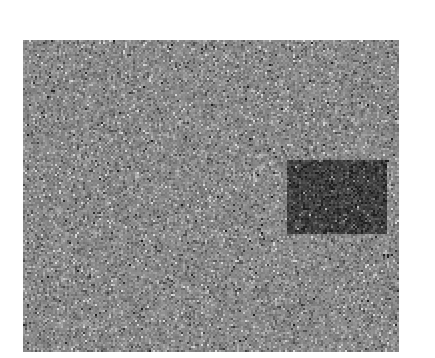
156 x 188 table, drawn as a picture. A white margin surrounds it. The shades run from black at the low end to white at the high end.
An odd patch, lower than its surroundings, sits in the middle right. Overall the values sit about 50% of the way up the scale. There are no regular stripes. The ninth with the lowest average is the middle right.
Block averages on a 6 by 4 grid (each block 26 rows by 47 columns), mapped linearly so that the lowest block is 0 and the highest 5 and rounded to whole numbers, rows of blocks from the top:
5 5 5 5 / 5 5 5 5 / 5 5 4 0 / 5 5 4 0 / 5 5 5 5 / 5 5 5 5
